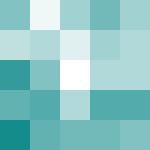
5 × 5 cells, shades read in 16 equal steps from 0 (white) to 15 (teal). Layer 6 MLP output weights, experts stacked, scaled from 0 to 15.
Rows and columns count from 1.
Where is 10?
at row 4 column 1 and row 5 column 2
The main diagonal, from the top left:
8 5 0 11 8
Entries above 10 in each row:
0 0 1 3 1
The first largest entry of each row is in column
4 4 1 2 1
